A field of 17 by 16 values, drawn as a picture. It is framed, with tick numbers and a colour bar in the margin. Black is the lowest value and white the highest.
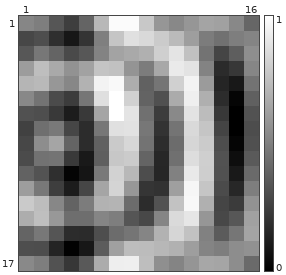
The top middle is the ninth with the highest average. Overall the values sit about 50% of the way up the scale. Upright stripes repeat 3 times across the table. Rings spread out from the middle left.
